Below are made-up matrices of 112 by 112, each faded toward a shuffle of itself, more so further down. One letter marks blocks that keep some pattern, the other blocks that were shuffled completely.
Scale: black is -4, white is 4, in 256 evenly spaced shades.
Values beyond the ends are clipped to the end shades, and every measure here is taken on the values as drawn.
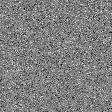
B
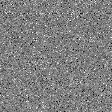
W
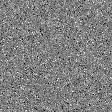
B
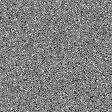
B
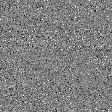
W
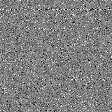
W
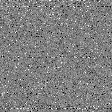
W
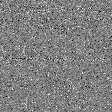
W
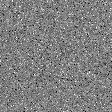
B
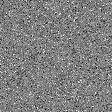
B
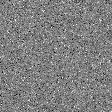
B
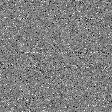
W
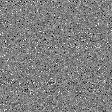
W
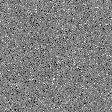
B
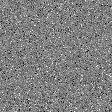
B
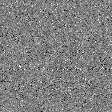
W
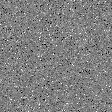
B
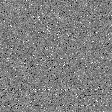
W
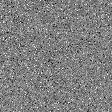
B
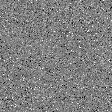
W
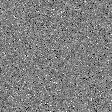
B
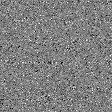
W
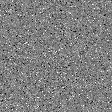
B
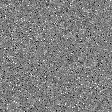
B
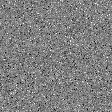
B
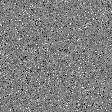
B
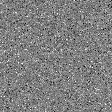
B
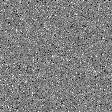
B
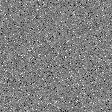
B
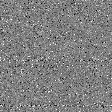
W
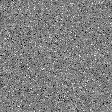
B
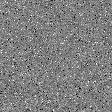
B
